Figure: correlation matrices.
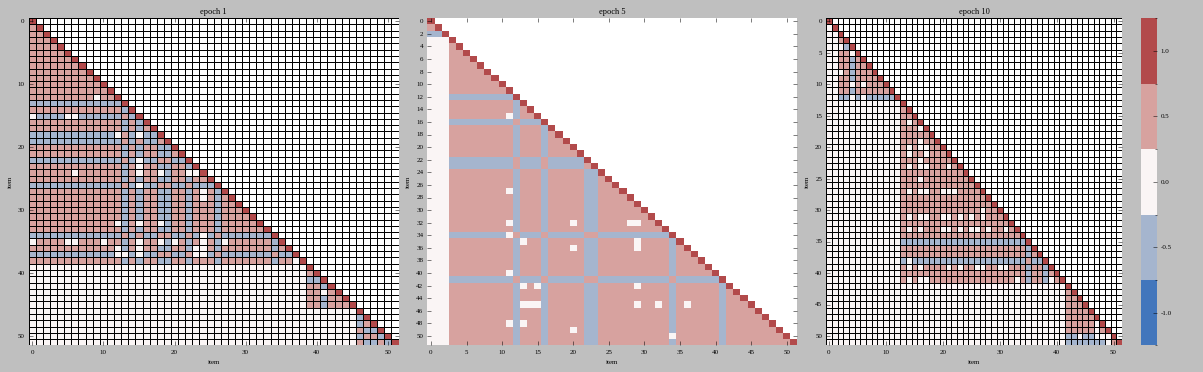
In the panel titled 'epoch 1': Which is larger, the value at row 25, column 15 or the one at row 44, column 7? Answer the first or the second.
the second
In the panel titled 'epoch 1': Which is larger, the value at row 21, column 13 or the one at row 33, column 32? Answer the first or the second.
the second
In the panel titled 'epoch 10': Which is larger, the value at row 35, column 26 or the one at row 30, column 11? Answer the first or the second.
the second
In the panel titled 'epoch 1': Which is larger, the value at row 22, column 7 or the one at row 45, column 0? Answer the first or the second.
the second
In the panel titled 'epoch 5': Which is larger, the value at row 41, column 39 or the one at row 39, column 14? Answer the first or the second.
the second
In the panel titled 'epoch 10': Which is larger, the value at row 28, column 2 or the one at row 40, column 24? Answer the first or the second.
the second
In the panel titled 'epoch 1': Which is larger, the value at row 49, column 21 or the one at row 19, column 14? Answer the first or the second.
the first
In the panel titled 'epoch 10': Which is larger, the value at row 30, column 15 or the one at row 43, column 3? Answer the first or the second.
the first
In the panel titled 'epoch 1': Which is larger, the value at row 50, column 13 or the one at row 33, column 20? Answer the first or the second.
the second
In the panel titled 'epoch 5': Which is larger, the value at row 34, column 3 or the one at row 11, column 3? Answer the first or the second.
the second
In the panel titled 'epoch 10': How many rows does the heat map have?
52
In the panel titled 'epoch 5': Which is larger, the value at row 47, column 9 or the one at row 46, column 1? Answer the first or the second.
the first
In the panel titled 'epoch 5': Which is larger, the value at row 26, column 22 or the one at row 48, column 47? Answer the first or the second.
the second
